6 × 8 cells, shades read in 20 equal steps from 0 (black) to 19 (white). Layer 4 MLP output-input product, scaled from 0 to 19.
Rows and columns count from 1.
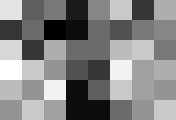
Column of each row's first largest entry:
1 8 1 1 3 2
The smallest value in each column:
4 4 0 1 1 6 4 9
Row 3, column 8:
9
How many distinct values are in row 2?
7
